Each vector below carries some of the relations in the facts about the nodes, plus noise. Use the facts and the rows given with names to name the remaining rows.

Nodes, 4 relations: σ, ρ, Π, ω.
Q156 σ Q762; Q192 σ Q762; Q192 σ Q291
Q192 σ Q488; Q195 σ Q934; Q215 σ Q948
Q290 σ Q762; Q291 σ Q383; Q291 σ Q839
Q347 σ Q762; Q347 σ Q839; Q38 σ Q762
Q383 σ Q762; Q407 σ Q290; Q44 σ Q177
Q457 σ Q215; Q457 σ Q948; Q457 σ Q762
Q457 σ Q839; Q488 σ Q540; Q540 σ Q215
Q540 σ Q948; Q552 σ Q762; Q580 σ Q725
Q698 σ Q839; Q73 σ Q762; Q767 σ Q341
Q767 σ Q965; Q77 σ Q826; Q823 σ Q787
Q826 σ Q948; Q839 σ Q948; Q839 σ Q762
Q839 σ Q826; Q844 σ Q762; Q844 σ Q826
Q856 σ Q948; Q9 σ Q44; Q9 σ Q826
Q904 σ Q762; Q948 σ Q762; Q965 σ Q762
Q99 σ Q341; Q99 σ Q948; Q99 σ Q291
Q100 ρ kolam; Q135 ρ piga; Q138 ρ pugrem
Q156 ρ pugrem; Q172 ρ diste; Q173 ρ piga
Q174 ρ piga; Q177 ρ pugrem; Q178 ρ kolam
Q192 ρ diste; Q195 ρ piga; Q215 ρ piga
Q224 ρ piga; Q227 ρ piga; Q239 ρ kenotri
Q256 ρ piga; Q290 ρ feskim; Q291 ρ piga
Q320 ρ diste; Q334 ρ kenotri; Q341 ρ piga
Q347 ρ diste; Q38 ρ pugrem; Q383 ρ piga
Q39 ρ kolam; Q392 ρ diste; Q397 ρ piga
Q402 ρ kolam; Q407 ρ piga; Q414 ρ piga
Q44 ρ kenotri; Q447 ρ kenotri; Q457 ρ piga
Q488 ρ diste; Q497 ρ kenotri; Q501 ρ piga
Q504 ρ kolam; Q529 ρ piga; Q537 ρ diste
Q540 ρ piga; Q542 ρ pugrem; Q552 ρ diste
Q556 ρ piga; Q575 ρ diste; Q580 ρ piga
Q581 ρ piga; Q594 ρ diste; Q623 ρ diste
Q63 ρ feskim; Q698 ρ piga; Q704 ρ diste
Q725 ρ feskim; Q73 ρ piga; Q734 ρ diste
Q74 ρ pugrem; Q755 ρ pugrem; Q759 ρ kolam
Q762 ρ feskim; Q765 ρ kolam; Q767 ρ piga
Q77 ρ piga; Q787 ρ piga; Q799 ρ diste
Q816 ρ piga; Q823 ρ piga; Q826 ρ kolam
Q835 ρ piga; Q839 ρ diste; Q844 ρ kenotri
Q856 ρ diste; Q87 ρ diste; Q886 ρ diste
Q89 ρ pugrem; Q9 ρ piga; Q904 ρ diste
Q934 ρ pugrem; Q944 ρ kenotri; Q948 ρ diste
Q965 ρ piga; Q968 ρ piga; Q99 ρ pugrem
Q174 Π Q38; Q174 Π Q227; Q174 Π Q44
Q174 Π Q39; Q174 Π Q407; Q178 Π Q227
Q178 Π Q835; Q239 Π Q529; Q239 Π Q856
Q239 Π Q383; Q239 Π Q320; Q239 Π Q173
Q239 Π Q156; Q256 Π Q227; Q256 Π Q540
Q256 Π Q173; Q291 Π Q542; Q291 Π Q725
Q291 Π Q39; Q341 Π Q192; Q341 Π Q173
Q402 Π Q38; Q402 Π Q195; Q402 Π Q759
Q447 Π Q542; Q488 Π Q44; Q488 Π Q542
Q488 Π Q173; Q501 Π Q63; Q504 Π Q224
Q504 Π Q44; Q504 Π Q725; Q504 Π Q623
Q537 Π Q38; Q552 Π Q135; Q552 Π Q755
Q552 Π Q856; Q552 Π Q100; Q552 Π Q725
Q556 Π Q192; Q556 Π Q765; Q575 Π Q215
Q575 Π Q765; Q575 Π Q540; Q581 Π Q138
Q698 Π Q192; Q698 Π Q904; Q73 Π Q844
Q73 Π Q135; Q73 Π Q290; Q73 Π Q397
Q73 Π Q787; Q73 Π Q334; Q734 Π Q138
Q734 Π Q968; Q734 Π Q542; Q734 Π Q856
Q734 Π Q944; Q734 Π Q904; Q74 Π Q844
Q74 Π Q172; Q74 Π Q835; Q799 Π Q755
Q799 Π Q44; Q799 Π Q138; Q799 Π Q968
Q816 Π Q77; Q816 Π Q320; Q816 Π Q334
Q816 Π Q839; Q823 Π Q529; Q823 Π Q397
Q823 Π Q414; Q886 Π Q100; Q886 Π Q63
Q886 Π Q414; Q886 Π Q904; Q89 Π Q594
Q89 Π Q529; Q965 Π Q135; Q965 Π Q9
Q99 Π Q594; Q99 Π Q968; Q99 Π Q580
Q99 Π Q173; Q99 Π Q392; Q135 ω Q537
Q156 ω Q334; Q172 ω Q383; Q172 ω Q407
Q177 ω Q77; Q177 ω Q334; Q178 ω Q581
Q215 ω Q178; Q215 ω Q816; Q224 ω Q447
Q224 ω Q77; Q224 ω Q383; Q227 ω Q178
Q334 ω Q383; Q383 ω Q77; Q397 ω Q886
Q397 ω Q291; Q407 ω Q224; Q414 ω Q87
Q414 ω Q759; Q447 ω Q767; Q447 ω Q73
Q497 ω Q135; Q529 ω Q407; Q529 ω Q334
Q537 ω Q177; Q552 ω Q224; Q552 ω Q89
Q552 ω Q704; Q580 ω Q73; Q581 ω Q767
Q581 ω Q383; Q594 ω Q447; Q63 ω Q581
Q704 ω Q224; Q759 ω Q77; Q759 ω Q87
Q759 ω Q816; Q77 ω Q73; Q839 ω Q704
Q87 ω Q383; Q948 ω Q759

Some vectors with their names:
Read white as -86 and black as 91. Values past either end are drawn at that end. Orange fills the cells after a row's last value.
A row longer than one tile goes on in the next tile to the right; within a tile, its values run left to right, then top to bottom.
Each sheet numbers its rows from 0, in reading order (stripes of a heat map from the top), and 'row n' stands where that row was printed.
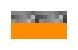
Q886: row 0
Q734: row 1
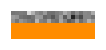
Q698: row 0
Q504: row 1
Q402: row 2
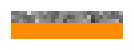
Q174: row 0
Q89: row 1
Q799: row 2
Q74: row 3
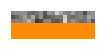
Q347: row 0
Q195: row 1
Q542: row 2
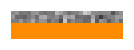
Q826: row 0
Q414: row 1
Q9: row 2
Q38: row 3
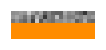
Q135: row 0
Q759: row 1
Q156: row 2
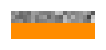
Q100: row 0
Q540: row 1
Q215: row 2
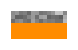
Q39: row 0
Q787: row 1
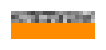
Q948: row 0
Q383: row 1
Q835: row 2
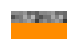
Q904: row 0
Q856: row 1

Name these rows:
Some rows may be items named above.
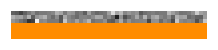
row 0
Q224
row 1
Q397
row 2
Q765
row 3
Q73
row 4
Q725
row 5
Q414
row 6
Q767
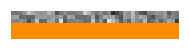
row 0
Q767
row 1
Q844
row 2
Q457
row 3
Q172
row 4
Q497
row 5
Q290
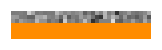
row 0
Q556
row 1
Q414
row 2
Q320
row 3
Q537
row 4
Q504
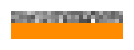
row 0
Q835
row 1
Q239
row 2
Q407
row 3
Q74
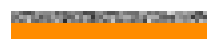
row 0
Q177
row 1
Q320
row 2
Q552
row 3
Q177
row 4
Q529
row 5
Q816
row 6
Q178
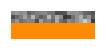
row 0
Q725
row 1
Q552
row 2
Q575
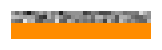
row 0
Q334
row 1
Q537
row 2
Q63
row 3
Q383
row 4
Q501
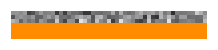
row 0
Q63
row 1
Q839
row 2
Q87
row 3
Q581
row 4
Q580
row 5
Q537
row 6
Q457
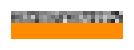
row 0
Q623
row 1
Q227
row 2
Q192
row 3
Q447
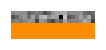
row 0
Q762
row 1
Q77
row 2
Q347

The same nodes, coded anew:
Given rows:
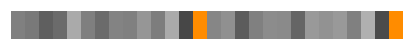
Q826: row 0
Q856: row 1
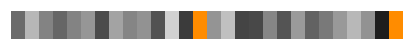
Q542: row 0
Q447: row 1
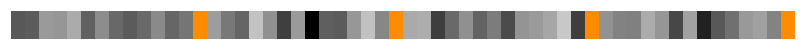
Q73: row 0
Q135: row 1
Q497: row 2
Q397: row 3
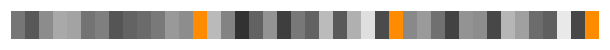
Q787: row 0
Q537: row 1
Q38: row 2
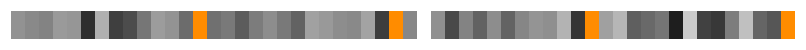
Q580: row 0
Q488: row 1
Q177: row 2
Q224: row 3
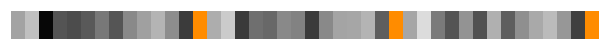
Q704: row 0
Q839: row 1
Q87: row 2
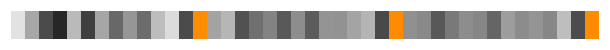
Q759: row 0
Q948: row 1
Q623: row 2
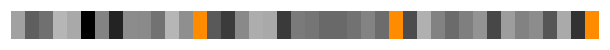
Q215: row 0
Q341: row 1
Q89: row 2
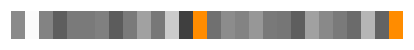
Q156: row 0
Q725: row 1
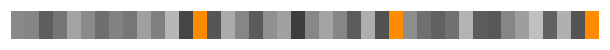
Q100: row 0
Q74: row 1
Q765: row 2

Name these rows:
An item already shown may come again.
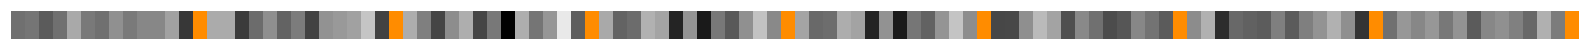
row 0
Q504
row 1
Q497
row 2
Q178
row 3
Q227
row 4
Q227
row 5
Q501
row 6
Q552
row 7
Q290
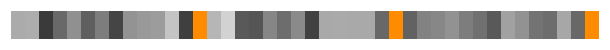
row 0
Q497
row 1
Q172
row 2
Q762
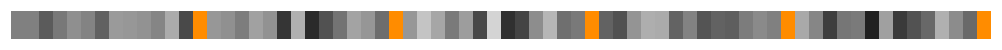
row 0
Q347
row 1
Q529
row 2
Q77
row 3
Q816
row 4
Q407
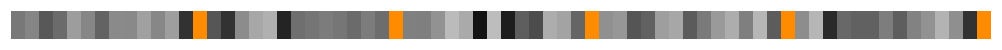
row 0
Q239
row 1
Q556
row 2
Q581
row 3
Q844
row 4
Q552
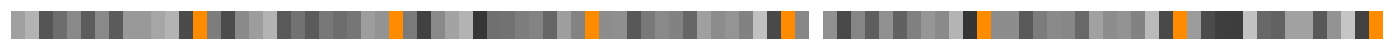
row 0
Q948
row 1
Q835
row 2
Q540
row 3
Q623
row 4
Q177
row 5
Q623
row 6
Q402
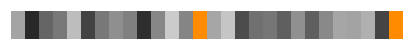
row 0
Q195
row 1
Q594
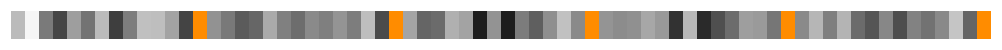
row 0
Q334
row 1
Q39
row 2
Q227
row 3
Q414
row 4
Q63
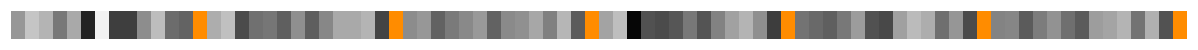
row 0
Q383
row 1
Q594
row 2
Q320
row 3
Q704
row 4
Q575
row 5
Q192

